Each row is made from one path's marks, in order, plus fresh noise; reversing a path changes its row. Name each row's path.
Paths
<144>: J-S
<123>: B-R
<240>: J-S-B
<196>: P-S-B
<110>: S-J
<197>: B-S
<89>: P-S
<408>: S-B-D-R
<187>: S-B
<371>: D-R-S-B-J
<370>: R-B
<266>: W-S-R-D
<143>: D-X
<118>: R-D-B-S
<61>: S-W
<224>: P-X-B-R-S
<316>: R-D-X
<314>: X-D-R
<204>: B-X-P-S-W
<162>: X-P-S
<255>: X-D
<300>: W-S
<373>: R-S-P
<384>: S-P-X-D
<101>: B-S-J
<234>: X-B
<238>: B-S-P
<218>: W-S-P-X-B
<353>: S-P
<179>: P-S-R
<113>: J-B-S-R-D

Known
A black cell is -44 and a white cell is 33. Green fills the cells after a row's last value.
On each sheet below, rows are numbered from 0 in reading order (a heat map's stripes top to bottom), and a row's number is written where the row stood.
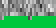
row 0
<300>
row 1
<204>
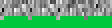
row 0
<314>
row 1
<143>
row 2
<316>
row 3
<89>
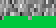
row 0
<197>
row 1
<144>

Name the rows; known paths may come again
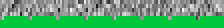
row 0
<373>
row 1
<234>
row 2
<143>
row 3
<371>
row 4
<300>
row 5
<110>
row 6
<255>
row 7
<204>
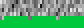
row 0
<118>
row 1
<89>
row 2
<162>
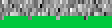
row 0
<218>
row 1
<179>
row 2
<314>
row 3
<197>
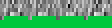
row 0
<187>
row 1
<61>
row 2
<196>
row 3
<408>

